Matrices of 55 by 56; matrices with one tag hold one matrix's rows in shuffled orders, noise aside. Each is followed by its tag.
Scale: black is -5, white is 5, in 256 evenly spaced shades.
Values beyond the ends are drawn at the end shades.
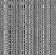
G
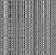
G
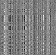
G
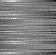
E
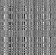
G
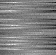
E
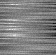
E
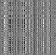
G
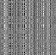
G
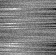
E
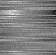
E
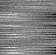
E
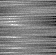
E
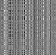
G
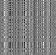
G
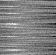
E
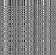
G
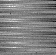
E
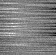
E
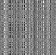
G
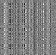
G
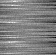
E
